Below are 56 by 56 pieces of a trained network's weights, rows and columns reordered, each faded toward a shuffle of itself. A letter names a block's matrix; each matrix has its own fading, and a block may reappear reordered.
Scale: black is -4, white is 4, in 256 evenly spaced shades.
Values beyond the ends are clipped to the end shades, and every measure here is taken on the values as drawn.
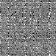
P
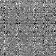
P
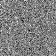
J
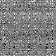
P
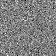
J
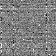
P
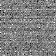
P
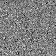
J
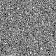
J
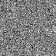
J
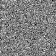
J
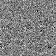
J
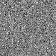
J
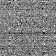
P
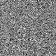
J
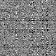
P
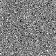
J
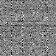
P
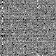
P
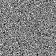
J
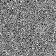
J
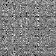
P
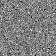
J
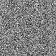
J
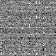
P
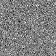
J
